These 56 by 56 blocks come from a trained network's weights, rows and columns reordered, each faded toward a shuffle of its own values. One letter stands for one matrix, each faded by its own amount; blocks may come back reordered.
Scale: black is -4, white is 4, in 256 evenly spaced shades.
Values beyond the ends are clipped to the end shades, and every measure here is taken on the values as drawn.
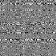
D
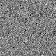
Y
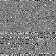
D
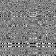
D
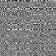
D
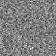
Y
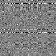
D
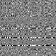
D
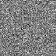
Y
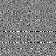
D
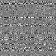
D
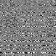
D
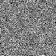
Y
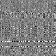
D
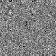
Y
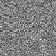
Y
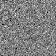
Y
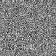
Y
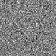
Y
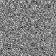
Y
